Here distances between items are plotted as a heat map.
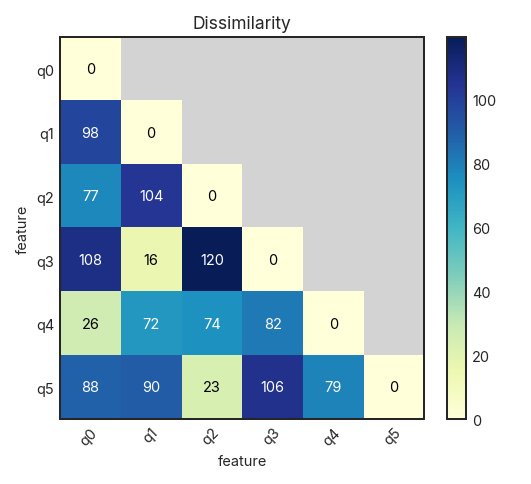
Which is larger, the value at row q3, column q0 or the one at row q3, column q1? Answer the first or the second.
the first
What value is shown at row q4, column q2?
74
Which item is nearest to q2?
q5
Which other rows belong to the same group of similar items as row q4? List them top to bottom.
q0
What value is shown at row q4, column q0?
26
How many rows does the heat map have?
6
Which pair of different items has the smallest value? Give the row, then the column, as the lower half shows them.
q3, q1
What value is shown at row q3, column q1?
16
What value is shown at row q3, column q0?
108
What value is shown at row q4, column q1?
72
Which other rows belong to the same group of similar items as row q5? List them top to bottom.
q2
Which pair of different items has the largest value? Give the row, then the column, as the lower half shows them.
q3, q2
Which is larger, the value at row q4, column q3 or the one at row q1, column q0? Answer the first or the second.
the second
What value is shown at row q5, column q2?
23
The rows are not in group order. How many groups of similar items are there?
3
